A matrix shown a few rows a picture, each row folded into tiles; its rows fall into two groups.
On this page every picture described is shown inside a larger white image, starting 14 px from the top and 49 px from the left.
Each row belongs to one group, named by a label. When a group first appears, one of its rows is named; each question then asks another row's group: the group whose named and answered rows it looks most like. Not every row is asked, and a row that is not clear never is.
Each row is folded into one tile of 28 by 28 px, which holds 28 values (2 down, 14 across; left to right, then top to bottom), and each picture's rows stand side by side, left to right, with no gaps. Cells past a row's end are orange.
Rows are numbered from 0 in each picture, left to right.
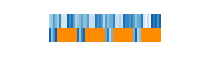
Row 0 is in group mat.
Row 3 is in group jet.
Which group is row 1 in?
mat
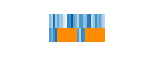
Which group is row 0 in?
mat
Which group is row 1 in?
mat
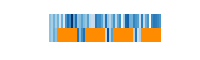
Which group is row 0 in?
jet
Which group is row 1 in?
mat
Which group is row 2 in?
jet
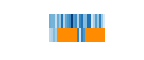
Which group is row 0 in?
jet
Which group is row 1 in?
mat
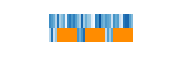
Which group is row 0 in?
jet
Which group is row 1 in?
mat
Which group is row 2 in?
jet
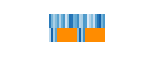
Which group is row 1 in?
jet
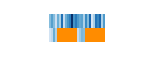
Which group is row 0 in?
jet
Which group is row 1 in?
jet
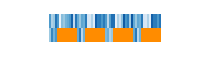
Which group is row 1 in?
jet
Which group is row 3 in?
jet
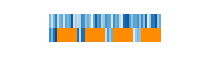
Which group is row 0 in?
mat
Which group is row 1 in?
mat
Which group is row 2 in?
jet
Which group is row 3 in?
jet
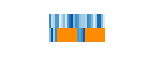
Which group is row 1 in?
mat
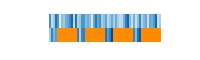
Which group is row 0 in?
jet
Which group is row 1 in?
mat
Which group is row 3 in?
mat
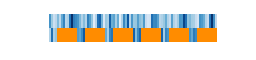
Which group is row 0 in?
jet
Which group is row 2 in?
mat
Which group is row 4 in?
mat
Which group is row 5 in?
mat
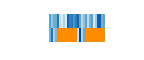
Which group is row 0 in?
jet
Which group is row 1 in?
jet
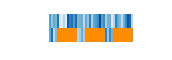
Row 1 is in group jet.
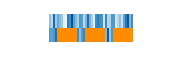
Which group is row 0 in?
mat
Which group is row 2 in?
jet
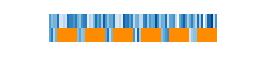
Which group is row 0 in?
jet
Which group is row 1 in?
jet
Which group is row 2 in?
jet
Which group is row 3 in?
mat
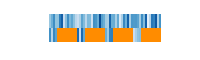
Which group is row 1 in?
mat
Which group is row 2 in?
mat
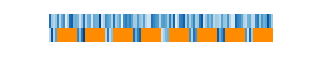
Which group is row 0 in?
jet
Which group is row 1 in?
mat
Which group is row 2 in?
jet
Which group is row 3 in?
mat
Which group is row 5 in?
mat
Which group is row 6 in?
mat
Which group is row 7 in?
mat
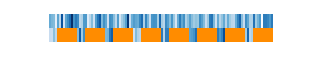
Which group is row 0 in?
jet
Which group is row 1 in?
jet
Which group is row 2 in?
mat
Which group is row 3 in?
jet
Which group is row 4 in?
mat
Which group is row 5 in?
mat
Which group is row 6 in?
mat
